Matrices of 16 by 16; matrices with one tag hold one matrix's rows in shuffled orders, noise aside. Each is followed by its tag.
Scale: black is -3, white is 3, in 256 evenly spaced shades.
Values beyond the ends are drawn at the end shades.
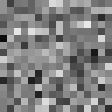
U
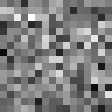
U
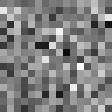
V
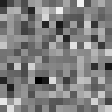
V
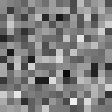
V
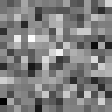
U
